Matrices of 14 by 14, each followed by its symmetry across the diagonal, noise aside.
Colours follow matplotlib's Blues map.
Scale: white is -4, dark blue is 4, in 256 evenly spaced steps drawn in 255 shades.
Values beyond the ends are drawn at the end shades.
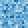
neither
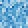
neither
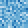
antisymmetric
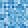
antisymmetric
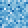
antisymmetric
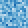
antisymmetric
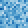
neither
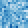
antisymmetric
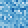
neither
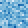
neither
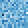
neither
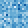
antisymmetric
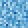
neither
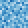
antisymmetric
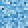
neither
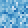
neither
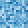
antisymmetric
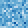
neither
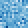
antisymmetric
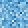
antisymmetric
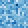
neither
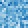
antisymmetric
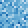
antisymmetric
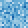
neither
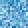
antisymmetric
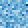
neither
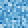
neither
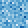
antisymmetric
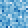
antisymmetric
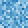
neither
